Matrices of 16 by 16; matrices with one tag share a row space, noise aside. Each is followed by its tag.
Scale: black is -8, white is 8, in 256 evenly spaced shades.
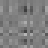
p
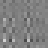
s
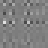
s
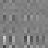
s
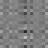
p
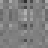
p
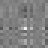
p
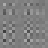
s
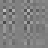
s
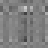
p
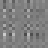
s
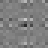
p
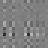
s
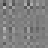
s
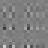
s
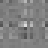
p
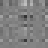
p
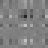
p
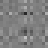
p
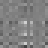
p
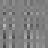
s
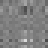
p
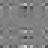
p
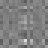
p
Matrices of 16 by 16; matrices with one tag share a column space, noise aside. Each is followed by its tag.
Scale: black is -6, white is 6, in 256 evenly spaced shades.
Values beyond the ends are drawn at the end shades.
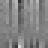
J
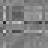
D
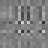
D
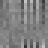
J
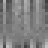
J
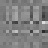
D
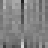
J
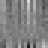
J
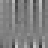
J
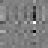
D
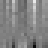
J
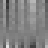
J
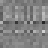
D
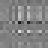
D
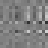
D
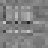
D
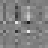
D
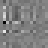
D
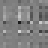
D
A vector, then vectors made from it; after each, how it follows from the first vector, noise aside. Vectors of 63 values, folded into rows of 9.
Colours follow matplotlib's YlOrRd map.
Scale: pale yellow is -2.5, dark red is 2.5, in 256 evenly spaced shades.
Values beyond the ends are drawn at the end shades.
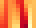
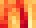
copied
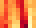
copied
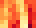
negated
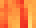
shrunk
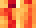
wrapped around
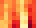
negated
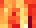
negated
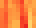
shrunk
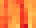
shrunk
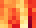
negated
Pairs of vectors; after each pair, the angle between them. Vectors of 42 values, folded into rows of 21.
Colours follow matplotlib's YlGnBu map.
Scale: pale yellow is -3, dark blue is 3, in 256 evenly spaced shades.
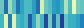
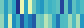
orthogonal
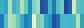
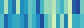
partly opposed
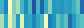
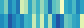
partly opposed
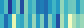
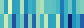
nearly opposite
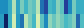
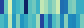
orthogonal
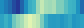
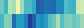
nearly opposite
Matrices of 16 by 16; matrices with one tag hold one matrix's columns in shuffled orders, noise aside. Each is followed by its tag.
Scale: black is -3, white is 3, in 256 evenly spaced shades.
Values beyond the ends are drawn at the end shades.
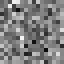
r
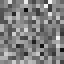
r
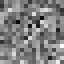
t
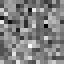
t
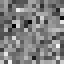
t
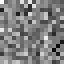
r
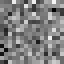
r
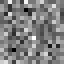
r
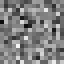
t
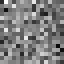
r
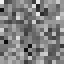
r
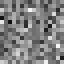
t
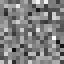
r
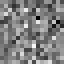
t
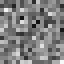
t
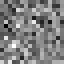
t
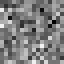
t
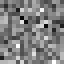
t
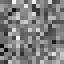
r
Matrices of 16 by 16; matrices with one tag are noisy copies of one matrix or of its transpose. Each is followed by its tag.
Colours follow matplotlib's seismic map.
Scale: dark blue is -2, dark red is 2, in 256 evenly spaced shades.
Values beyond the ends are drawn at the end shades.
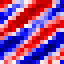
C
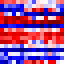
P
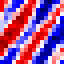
C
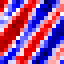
C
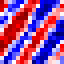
C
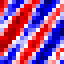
C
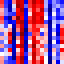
P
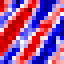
C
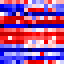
P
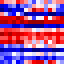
P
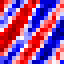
C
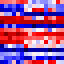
P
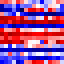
P
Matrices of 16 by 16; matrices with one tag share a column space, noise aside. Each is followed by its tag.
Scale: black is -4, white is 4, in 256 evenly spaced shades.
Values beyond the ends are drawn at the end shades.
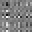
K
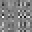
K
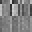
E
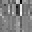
E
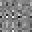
K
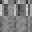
E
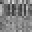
E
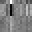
E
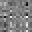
K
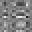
K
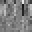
E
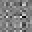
K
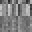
E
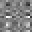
K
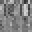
E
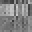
E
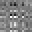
K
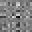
K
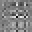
K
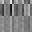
E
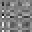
K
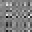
K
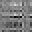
K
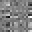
K
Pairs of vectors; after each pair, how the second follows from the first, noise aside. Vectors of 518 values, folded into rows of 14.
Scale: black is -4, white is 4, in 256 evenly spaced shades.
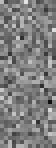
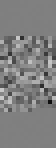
partly zeroed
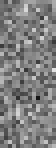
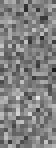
sign-scrambled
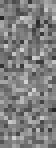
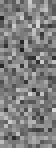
sign-scrambled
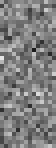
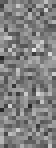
sign-scrambled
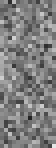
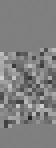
partly zeroed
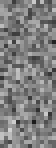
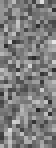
sign-scrambled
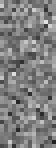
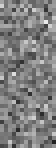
copied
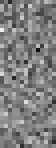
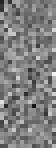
shuffled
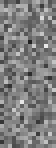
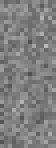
shrunk
